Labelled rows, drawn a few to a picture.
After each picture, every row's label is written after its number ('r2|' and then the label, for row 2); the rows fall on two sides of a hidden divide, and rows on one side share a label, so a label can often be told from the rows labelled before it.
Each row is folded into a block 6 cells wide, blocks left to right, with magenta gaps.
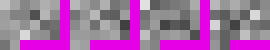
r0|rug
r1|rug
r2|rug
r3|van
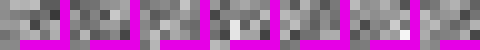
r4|rug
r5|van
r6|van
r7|rug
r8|rug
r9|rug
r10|rug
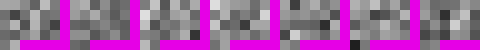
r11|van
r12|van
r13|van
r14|rug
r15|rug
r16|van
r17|van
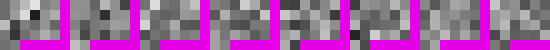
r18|rug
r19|rug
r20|van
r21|rug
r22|van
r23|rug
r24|rug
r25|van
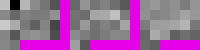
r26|rug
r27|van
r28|van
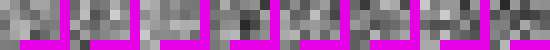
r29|rug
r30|van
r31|rug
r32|rug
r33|van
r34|rug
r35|rug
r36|rug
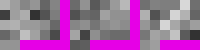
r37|rug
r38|van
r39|van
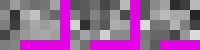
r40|van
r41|van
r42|van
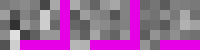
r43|van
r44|rug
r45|van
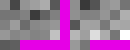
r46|rug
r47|rug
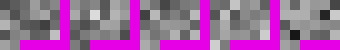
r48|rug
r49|van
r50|rug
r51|rug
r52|rug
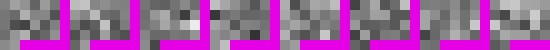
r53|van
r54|van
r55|rug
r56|rug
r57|rug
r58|van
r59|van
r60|van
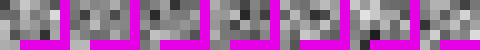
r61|rug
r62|rug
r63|van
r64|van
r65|rug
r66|van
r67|van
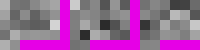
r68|rug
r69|rug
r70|van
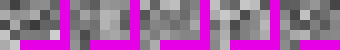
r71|rug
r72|van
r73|rug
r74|rug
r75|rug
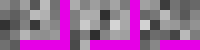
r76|van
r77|rug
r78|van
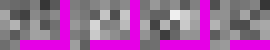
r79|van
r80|rug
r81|van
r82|rug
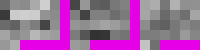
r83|rug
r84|van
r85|rug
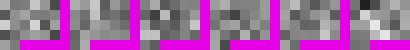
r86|rug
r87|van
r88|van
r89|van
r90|van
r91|rug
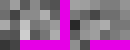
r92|van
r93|van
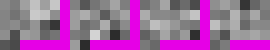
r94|van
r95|rug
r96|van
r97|van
